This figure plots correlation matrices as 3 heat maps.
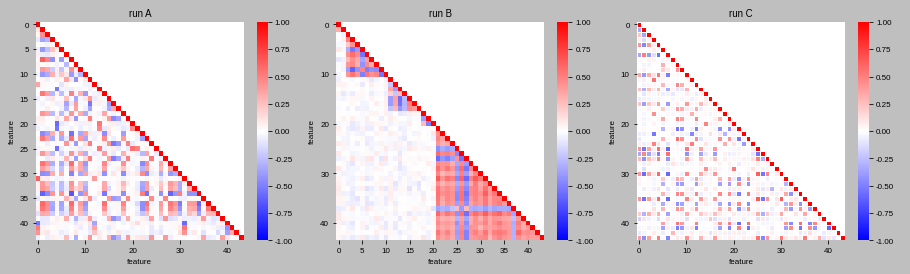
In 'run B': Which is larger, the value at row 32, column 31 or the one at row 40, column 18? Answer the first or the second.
the first
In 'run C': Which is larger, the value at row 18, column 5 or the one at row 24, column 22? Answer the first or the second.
the first
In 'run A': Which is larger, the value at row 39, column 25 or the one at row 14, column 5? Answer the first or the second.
the first
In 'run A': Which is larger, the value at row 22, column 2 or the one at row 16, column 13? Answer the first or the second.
the second
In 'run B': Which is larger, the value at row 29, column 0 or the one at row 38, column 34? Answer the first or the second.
the second
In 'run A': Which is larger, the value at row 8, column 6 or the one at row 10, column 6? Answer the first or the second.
the second
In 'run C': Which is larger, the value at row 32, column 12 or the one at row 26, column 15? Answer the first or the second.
the second
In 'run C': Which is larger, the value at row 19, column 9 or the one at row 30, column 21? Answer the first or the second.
the first
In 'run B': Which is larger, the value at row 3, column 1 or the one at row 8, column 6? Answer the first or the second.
the second
